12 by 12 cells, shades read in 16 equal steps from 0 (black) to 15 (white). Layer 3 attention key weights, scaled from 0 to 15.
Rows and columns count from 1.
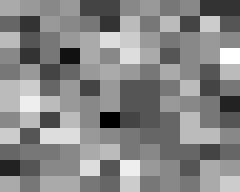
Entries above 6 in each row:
8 7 11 9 9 7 9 6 9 7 8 11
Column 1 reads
10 6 11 8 7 11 11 8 12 6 2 10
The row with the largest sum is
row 9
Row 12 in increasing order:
6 7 7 7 7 8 10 10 10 10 12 12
